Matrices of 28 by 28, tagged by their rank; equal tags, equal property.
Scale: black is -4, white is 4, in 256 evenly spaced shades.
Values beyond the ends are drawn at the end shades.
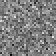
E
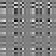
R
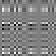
R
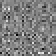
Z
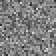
E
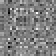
Z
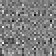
Z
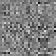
Z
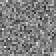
E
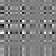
R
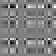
R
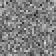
E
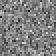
E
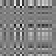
R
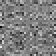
Z
